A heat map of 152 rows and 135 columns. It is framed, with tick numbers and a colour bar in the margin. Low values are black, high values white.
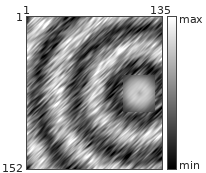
Overall the values sit about 50% of the way up the scale. No overall slope runs across the table. In the middle right lies a patch that is calmer than the rest. The middle right is the smoothest part. Rings spread out from the middle right.
